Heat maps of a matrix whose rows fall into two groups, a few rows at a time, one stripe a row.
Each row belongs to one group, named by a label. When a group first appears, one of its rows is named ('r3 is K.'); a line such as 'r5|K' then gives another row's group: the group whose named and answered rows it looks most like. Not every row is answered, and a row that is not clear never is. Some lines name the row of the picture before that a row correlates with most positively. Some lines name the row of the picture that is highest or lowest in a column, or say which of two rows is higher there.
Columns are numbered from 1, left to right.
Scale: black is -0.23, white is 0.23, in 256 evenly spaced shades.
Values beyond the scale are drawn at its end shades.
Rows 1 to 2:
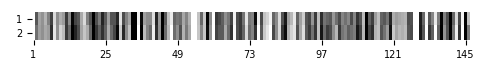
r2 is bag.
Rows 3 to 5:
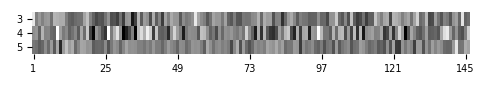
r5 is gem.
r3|bag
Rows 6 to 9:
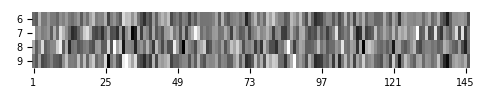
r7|bag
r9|gem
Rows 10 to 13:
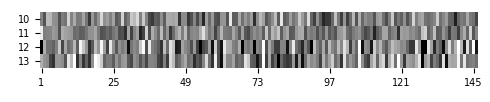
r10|gem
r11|bag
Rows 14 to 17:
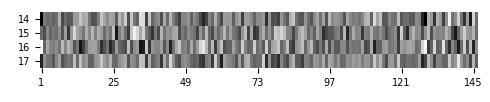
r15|gem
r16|bag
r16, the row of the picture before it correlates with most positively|11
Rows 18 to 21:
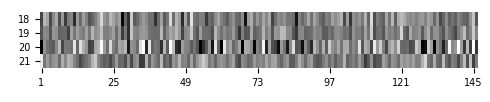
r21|bag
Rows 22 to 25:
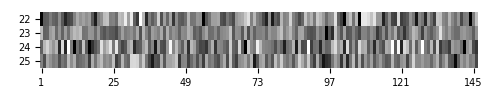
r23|gem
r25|gem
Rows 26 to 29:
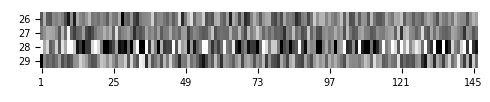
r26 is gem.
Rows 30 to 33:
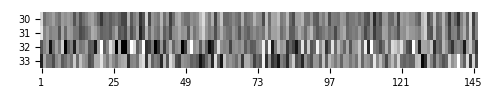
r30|bag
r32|gem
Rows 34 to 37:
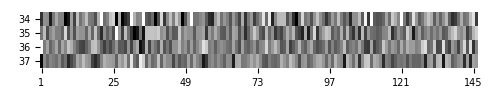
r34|gem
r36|bag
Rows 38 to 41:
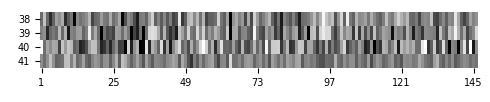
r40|bag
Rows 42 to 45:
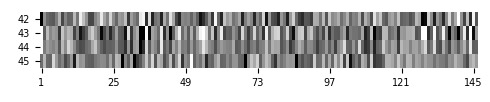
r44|bag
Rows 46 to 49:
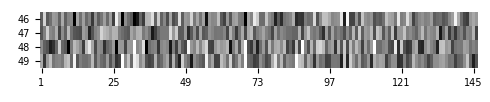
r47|gem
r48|gem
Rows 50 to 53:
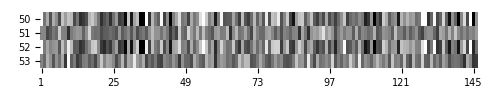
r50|bag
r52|bag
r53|gem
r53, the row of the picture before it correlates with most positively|49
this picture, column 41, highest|50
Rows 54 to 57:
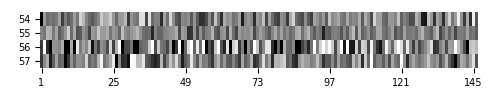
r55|gem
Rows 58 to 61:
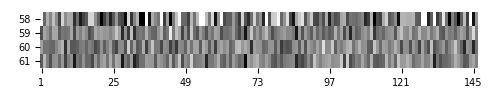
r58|bag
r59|gem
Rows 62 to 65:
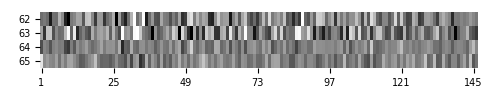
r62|gem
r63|gem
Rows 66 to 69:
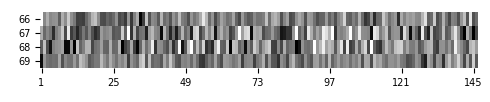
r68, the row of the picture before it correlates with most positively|64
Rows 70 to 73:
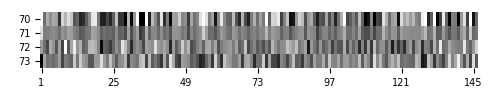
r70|bag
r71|bag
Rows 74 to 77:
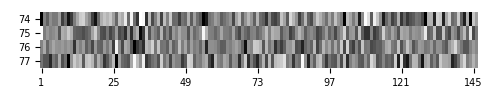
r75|bag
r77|gem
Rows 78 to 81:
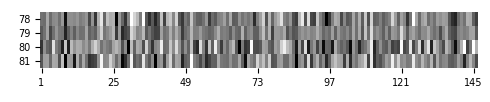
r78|gem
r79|gem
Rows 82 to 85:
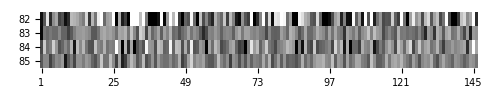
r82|gem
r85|gem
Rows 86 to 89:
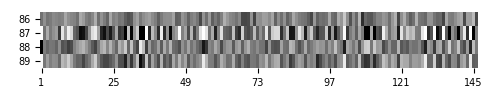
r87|bag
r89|bag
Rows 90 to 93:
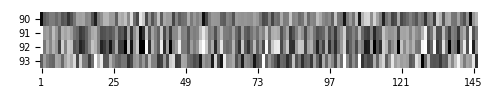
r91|bag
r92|bag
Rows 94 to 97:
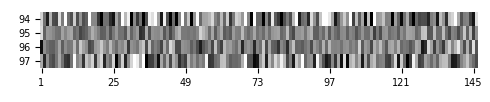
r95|bag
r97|gem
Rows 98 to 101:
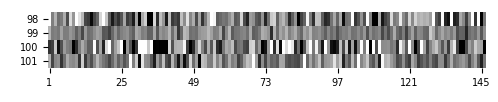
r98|bag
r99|bag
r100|gem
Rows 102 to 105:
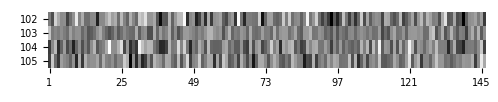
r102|gem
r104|gem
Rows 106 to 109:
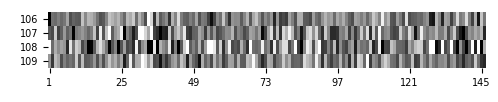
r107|gem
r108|bag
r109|gem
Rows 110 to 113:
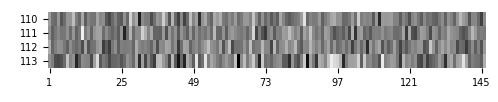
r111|gem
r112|bag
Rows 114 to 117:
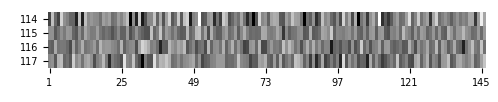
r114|gem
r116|gem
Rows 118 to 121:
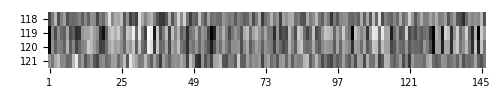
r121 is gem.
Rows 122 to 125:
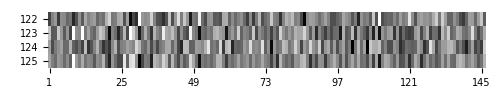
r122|gem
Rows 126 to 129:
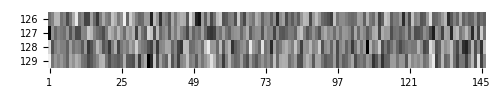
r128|bag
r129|bag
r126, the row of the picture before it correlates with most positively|125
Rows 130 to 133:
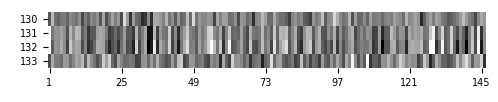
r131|bag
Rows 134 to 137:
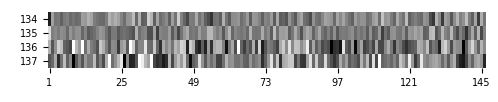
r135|bag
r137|gem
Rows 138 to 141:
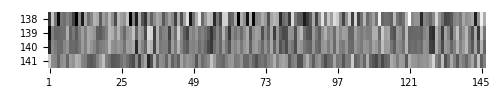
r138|gem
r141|bag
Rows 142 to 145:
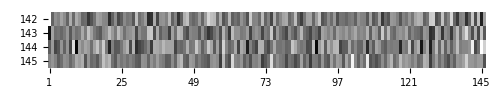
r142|bag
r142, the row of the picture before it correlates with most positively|141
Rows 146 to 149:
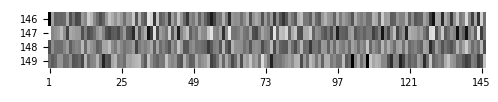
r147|bag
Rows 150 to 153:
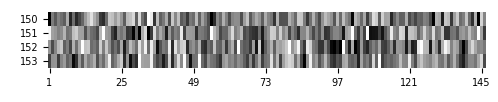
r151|bag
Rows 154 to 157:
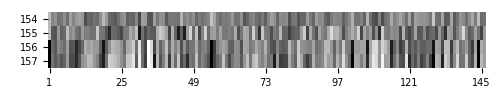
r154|bag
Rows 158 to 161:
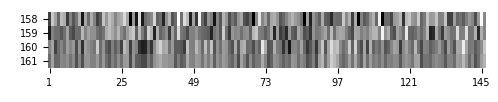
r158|gem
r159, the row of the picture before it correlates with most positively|157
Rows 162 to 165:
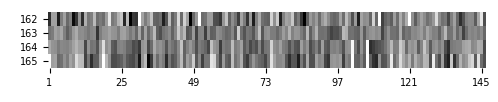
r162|gem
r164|bag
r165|bag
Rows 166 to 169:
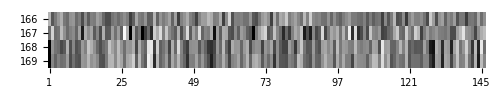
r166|bag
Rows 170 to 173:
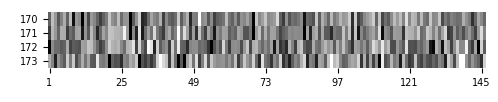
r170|gem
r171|gem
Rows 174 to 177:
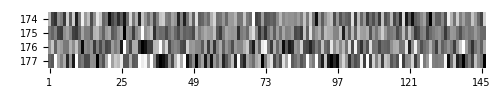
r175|gem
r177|gem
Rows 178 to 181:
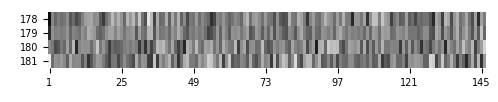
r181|bag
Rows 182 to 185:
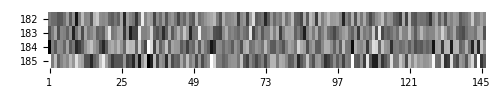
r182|gem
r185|bag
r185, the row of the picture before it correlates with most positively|181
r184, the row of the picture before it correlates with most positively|178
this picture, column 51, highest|183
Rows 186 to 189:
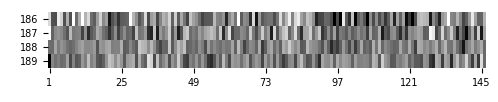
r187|bag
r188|gem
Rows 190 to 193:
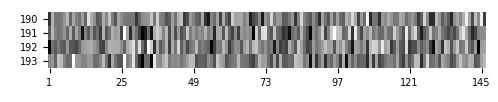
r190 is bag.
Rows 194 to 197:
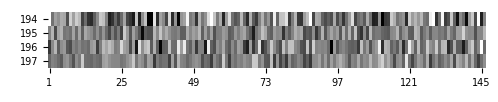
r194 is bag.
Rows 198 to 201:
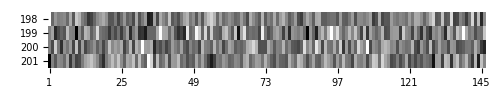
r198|bag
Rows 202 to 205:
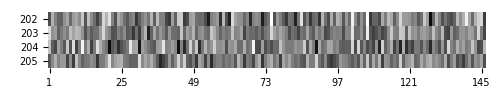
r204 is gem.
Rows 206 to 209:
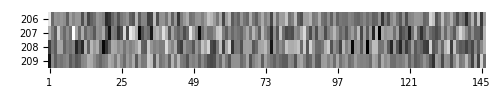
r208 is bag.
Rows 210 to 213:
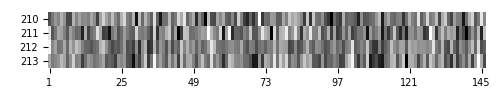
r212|bag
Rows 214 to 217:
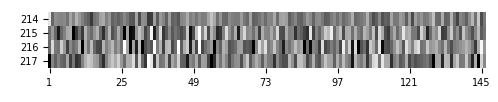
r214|bag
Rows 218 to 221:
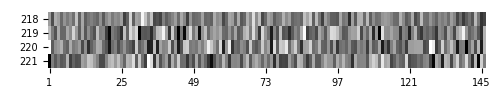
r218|gem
